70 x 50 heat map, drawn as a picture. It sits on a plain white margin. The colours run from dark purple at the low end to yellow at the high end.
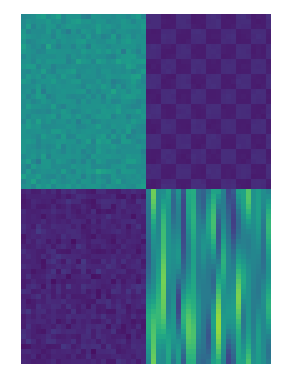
It is made of 2 by 2 panels. Panel 1,1: middling, fine-grained, faint in contrast. Panel 1,2: very low, checkered, faint in contrast. Panel 2,1: very low, fine-grained, faint in contrast. Panel 2,2: middling, streaked downward, strong in contrast.
